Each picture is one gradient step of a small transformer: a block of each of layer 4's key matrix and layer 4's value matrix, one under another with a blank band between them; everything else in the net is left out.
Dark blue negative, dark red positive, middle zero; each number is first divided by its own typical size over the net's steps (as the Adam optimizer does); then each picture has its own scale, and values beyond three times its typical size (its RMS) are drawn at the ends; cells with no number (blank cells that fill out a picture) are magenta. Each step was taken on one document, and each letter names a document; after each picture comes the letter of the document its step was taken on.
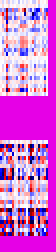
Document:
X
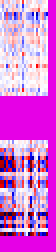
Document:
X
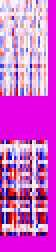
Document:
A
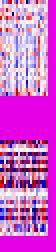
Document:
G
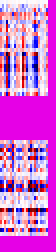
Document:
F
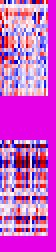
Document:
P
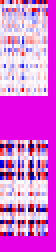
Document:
X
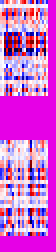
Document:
X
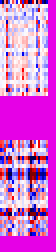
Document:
X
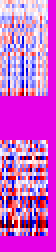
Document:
A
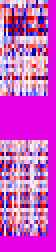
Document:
A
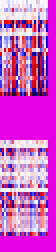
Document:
A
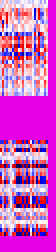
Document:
P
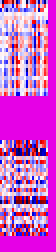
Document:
P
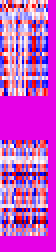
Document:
G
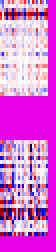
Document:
X
